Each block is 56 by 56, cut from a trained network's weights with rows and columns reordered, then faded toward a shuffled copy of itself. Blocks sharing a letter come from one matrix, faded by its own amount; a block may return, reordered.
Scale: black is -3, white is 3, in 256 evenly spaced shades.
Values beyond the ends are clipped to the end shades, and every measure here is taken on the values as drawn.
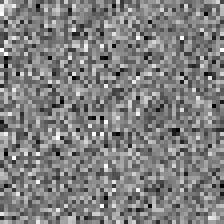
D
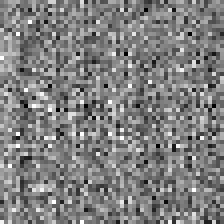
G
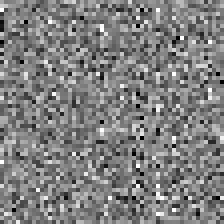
D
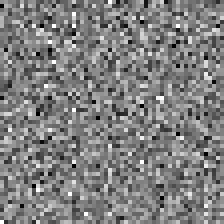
D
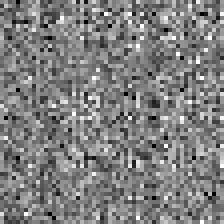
G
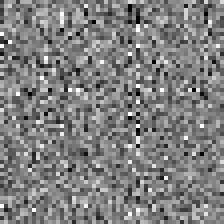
D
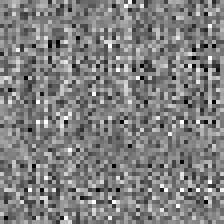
G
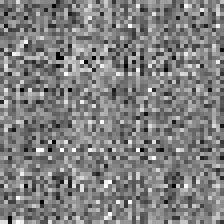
G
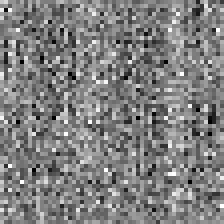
G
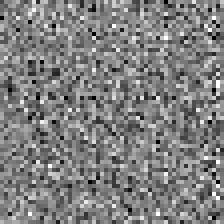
D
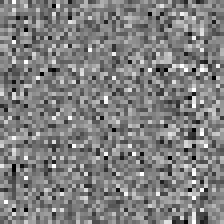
D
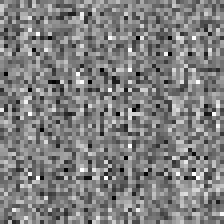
G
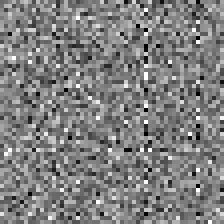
D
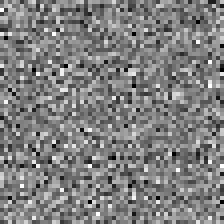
D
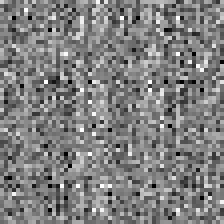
G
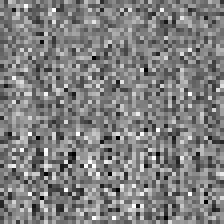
G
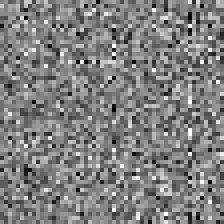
D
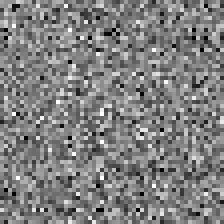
D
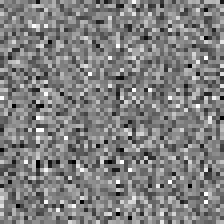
D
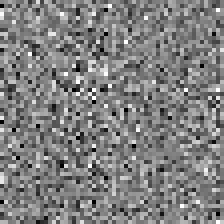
D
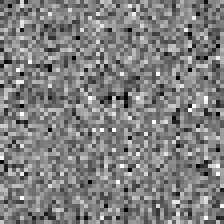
D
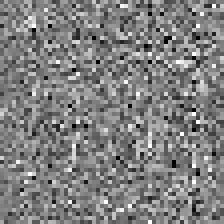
D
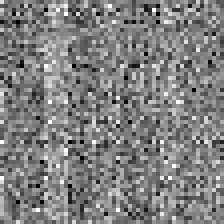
G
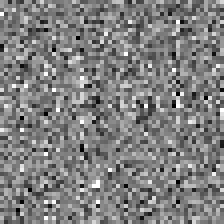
D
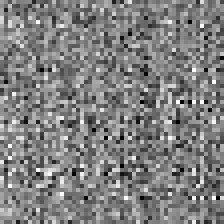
G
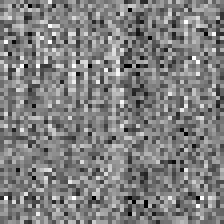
G
